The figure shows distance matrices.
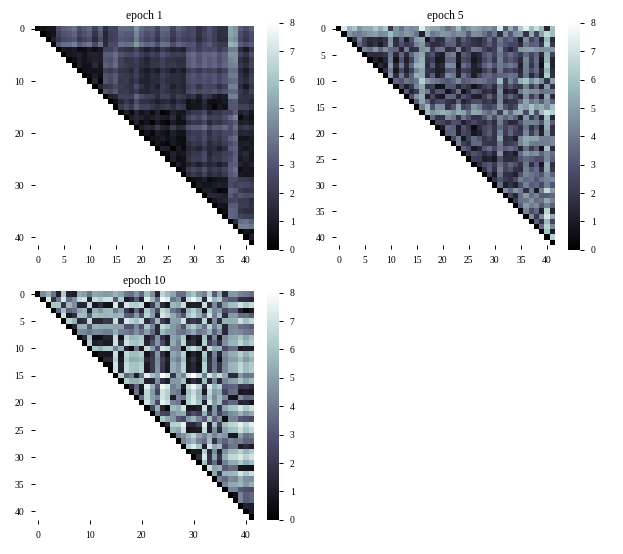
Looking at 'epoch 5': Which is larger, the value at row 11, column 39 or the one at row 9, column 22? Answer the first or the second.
the second
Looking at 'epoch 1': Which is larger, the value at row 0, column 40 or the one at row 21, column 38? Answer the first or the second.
the second
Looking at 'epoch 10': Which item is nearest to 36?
23
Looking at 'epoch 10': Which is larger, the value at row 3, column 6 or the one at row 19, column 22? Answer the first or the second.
the second
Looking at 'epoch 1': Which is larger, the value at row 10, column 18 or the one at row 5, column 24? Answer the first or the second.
the second
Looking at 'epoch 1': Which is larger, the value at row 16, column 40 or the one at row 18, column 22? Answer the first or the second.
the first
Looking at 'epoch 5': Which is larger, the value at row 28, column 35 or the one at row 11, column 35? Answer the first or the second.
the first
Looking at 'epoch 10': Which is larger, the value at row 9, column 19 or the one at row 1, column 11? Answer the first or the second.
the second
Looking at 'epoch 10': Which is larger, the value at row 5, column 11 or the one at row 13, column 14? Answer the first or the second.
the first
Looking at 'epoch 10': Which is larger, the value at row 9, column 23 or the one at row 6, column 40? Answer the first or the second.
the first
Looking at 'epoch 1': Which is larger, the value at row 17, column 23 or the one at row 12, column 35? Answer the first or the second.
the second
